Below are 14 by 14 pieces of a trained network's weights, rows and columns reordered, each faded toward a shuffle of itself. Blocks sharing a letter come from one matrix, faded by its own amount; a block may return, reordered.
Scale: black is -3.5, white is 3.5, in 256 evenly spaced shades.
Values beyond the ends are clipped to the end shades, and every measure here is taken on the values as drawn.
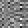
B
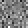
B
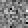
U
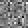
B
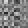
B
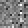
U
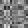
B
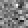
B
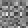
B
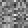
B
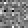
U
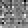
U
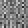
B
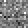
U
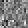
B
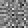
B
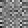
B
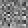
B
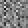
B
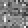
U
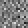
B
